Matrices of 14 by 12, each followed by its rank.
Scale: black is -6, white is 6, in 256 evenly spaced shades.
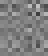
two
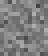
full rank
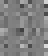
two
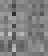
two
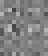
two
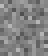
full rank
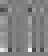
one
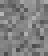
full rank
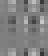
one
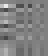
one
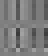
one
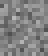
full rank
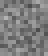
full rank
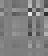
one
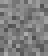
full rank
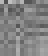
two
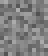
full rank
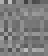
two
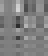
one
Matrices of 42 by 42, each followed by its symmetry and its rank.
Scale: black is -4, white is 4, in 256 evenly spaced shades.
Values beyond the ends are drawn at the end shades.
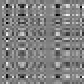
neither, rank two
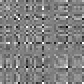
symmetric, rank three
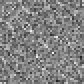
symmetric, full rank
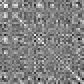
symmetric, rank five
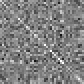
symmetric, rank five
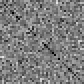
symmetric, full rank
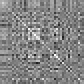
symmetric, rank five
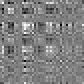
symmetric, rank three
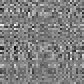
neither, rank five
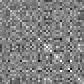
symmetric, rank five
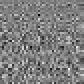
neither, rank five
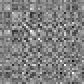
symmetric, rank three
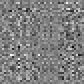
neither, rank five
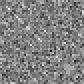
symmetric, full rank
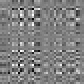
neither, rank two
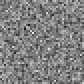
symmetric, full rank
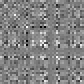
symmetric, rank three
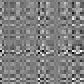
neither, rank two
